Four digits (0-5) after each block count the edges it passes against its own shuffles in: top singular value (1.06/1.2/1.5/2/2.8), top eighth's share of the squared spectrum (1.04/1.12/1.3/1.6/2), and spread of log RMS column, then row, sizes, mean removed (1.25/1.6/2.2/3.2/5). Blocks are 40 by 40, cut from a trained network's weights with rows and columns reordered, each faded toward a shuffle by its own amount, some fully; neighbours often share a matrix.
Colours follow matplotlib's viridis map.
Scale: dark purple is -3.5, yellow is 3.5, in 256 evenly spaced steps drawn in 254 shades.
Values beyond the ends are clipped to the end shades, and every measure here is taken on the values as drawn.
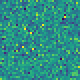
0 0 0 0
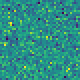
1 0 0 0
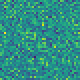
3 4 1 1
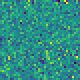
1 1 0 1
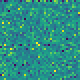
2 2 1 1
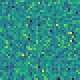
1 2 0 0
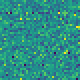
2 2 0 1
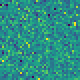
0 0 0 0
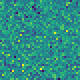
0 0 0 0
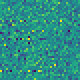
1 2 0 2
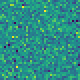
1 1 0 0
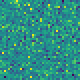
2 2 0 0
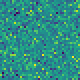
1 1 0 0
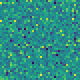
2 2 0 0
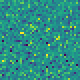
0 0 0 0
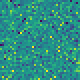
0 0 0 0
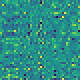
3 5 2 2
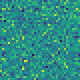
3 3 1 1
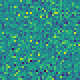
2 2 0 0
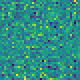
3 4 2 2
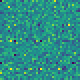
2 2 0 2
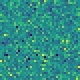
1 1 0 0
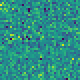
2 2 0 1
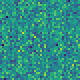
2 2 0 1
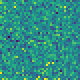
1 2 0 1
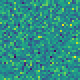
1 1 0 0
